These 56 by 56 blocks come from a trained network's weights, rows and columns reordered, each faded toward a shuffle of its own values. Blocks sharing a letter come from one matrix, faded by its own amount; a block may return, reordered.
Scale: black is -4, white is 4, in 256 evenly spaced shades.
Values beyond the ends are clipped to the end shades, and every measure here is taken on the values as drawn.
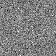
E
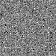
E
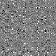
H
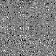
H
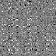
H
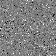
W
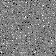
W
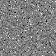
W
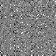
H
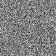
E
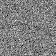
E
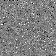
W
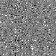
H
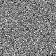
E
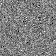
E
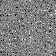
W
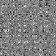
H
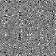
H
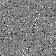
W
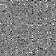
H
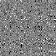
H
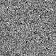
E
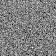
E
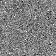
E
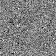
E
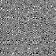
H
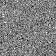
E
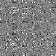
H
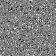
W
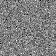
E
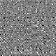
H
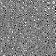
H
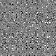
H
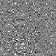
H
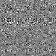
H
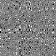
H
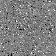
W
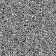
E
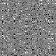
H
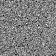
E
